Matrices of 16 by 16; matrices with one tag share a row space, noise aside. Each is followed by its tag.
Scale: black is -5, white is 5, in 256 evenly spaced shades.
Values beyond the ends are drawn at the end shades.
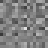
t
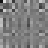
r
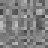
t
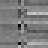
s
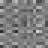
t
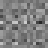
t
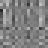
r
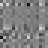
r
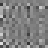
r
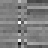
s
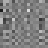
r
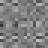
t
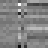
s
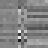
s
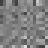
t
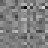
t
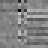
s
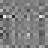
r
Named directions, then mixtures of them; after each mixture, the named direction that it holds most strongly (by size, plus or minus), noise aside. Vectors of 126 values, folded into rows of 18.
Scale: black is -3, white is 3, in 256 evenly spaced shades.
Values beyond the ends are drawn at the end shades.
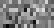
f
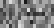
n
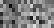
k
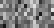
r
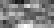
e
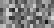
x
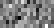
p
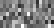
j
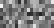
n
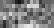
e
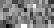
e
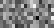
r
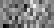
f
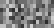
x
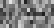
n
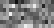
e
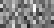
r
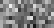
k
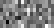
p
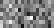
k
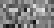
f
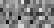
n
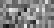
f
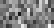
j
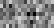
n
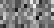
r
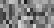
n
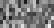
n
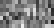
j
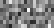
n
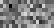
k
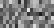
n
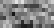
e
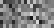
k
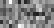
n
